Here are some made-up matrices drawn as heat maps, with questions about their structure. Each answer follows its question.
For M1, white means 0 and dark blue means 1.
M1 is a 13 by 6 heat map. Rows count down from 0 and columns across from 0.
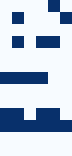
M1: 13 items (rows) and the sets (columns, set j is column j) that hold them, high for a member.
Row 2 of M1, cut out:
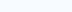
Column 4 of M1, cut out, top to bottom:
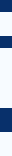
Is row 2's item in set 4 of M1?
no
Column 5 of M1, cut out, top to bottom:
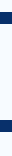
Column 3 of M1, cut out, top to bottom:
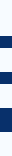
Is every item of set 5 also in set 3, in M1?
no
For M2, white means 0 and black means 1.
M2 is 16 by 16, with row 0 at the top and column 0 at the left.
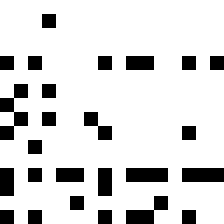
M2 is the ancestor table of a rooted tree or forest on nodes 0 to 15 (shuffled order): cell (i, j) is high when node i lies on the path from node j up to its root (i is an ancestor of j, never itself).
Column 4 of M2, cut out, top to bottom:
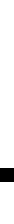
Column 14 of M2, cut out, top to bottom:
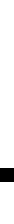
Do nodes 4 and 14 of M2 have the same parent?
yes
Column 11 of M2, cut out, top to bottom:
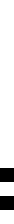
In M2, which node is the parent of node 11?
14
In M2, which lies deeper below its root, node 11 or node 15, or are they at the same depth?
the same depth
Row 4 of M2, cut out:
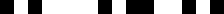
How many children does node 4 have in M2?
1
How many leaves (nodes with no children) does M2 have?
5
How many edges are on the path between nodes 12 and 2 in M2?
4
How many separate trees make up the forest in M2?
2
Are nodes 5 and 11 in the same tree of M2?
yes
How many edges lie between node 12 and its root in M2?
0
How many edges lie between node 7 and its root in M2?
5
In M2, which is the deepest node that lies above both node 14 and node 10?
12
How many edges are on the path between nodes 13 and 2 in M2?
4
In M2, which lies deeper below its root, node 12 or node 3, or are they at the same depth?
node 3
